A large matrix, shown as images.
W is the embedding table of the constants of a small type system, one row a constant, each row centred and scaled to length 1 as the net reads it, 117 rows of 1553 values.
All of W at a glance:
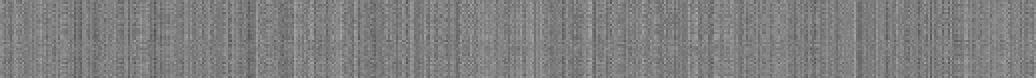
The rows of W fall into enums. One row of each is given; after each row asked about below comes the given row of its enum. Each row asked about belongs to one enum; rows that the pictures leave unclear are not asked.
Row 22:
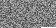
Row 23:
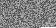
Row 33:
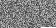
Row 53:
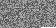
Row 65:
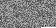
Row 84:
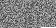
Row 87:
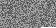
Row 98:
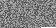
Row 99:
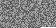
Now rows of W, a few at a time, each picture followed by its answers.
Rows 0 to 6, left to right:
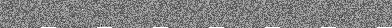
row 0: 99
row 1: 65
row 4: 99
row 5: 87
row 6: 53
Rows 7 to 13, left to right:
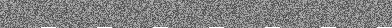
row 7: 98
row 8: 22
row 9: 99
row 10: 98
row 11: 87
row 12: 53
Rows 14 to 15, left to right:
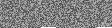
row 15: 23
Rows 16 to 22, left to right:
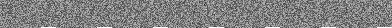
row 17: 98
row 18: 99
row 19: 33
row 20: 99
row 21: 23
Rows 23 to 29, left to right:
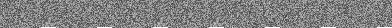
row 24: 22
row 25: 23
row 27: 33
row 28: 53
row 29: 87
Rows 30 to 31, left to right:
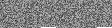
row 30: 84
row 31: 53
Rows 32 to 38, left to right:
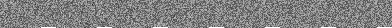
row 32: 98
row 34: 23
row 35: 53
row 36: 99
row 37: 87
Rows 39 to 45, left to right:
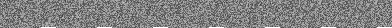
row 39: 23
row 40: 53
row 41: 98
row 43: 84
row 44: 99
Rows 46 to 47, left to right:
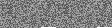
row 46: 87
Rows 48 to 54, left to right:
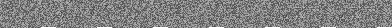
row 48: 99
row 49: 98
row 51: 87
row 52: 87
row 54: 53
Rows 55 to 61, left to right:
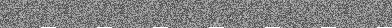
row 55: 53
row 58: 23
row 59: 53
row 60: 22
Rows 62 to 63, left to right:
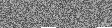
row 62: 22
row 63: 23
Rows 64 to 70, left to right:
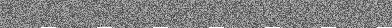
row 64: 87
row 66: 22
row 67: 53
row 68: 33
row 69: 22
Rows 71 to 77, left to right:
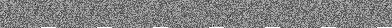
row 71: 98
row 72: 98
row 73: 87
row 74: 65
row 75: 53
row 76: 99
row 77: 98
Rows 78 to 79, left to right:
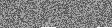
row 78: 23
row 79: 87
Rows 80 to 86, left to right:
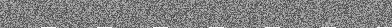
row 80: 98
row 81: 22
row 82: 98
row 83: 53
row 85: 23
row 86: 87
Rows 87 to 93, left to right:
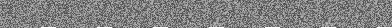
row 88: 87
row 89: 99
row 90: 23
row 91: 98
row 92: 23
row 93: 99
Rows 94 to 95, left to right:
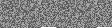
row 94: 99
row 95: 99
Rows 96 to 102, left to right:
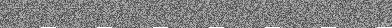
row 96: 53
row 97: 53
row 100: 99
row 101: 22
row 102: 23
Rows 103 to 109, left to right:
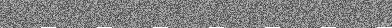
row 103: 22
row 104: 99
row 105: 53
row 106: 87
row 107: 84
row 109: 23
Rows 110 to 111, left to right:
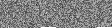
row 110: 33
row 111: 23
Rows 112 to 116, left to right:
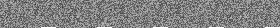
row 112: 98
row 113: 23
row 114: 87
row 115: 87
